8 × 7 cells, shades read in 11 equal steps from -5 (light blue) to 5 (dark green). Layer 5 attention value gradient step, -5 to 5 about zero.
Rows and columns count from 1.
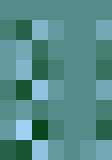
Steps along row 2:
up down up up same down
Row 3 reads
-1 -2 2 0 0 0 1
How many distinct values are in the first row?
1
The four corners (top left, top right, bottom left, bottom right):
0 0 3 -2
